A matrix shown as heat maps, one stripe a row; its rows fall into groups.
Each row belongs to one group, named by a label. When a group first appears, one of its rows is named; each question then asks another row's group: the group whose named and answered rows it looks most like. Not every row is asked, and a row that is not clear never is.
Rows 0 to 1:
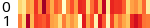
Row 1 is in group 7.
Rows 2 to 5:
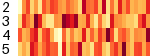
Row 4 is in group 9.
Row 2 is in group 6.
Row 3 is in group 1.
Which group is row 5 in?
9
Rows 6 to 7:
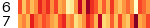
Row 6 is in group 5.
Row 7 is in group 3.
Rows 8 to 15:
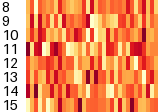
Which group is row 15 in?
6
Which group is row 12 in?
7
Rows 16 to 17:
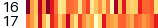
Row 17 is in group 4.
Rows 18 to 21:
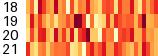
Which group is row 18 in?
9
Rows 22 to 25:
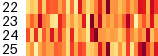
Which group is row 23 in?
7
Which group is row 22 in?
3
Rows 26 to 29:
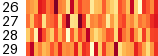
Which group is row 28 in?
9
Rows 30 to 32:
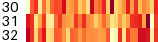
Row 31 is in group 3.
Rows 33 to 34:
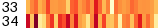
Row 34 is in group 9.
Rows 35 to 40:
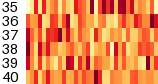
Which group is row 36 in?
4
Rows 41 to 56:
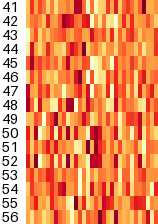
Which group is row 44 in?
1
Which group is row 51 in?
5
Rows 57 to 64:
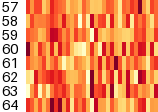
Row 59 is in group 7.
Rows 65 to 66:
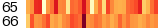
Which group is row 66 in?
1
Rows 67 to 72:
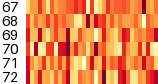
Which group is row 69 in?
4
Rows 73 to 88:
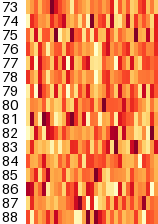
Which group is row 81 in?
1
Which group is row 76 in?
4
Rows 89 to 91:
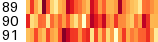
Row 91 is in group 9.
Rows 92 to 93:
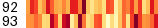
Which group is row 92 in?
1
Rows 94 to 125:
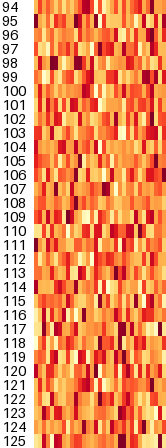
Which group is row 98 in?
1
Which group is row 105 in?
7
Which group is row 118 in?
6
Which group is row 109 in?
7
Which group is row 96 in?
3
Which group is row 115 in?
7
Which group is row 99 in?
3
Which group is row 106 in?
4
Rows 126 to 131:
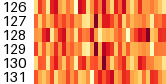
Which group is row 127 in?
5
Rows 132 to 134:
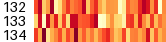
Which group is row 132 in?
3
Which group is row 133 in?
9
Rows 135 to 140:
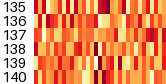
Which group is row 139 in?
6
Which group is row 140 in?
5
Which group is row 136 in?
9
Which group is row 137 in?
3
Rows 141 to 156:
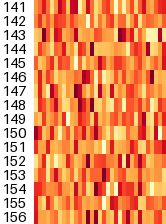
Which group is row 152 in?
6
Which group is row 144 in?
1
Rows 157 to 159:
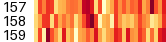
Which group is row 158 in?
1
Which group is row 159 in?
9
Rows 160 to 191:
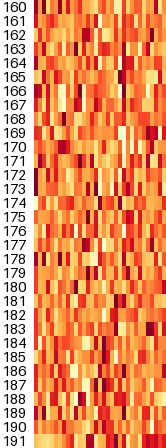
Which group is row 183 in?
3
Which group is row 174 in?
6
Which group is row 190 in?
5
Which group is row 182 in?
4
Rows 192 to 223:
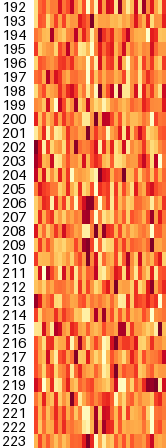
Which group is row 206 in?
1
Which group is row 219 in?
3
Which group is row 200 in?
5
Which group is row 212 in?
3
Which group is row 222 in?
5
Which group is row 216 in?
4
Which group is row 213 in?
3
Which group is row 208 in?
5
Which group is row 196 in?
6
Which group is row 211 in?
9
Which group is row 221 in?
5
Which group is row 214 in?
5
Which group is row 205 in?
7
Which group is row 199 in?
4
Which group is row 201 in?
6
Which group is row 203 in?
3
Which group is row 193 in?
1
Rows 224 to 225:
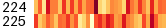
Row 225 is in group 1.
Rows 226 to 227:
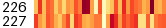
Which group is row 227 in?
4
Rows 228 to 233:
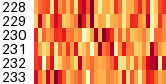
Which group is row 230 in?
5
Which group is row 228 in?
1
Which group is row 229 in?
1
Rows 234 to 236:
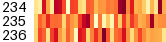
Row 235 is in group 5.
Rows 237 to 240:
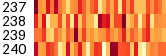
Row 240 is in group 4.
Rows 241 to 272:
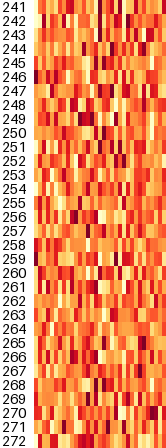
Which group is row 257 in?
6
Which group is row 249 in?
1
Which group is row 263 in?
4
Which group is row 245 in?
5
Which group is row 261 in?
9
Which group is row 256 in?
9
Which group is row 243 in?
7
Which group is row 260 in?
6
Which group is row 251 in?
6
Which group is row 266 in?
9
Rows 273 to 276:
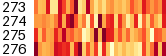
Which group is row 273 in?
4
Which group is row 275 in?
5
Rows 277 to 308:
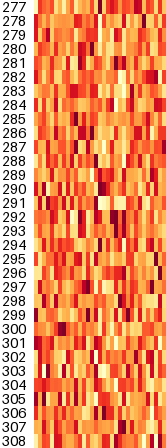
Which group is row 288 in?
9
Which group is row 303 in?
9
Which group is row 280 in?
1
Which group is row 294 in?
7
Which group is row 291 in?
9
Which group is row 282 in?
3
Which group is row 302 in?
7
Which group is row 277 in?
7
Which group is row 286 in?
1
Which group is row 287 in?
4
